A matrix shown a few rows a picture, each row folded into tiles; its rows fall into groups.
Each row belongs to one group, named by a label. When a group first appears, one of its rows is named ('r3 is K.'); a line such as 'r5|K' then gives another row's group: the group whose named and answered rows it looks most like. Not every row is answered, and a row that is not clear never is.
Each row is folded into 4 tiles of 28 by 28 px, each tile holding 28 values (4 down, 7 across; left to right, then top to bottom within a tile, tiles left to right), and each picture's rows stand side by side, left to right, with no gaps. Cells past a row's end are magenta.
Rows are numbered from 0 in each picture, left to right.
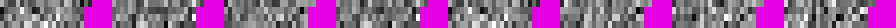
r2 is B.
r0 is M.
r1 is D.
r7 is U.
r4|M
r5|B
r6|B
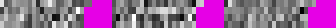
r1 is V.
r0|U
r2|B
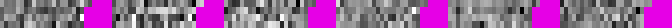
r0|D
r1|V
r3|U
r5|B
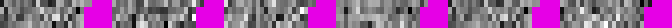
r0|B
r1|D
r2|U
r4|B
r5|M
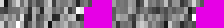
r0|U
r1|D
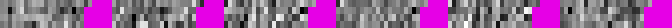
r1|D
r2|B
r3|B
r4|U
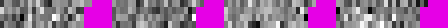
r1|D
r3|M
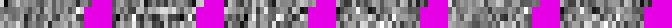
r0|U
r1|V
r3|M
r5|M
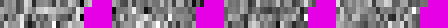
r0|V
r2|D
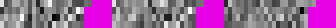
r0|U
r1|U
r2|B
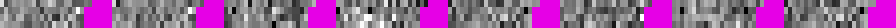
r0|U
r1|U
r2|V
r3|M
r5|D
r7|B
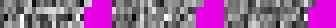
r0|V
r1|B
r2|D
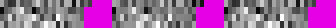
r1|M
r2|M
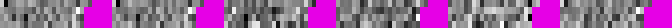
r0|U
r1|U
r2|D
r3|D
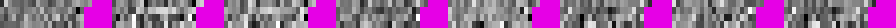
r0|B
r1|V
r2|V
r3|D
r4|V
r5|D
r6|U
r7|D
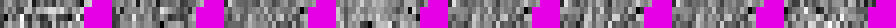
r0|V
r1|V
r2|B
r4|B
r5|B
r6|B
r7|M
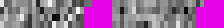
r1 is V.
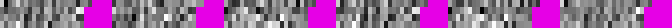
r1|B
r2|M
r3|U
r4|M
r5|U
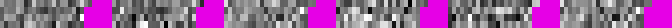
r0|D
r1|D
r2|U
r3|M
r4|V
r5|U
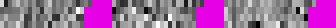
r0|U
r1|M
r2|V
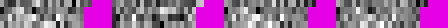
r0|M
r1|V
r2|M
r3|M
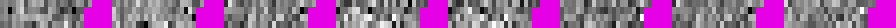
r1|V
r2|B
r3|M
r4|M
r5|D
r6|B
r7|U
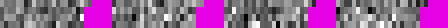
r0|D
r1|B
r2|D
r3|M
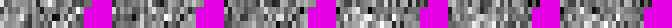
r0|U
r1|B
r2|B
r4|M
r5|M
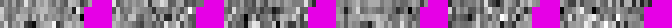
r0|V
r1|U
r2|D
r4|B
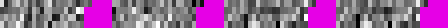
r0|U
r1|M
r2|D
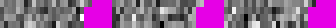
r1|V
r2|D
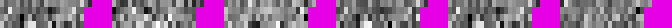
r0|D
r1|M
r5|B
